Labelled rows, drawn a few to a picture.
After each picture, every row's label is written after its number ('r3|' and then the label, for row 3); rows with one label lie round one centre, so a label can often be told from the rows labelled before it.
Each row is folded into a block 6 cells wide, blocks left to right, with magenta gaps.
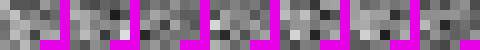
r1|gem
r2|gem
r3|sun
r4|sun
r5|gem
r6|gem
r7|sun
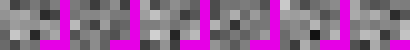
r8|gem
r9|sun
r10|gem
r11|sun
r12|gem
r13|gem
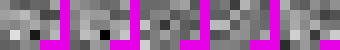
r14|gem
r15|gem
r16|sun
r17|sun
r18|gem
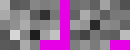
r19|gem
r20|sun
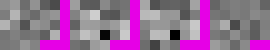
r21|sun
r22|gem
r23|gem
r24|sun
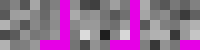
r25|sun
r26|gem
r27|gem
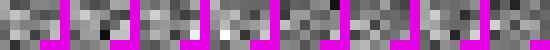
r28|gem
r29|gem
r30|gem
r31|gem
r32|sun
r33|sun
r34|gem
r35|sun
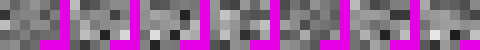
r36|sun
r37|gem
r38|gem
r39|gem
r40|sun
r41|gem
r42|gem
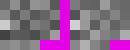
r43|sun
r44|sun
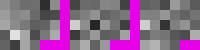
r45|gem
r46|sun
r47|sun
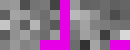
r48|sun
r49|gem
